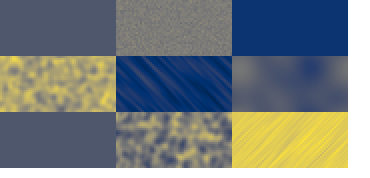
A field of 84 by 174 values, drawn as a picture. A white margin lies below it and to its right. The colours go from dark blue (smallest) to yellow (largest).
It is made of 3 by 3 panels. Panel 1,1: low, flat. Panel 1,2: middling, fine-grained, faint in contrast. Panel 1,3: very low, flat. Panel 2,1: high, blotchy. Panel 2,2: very low, slanting down to the right, faint in contrast. Panel 2,3: low, smooth. Panel 3,1: low, flat. Panel 3,2: middling, blotchy, strong in contrast. Panel 3,3: very high, slanting up to the right, faint in contrast.
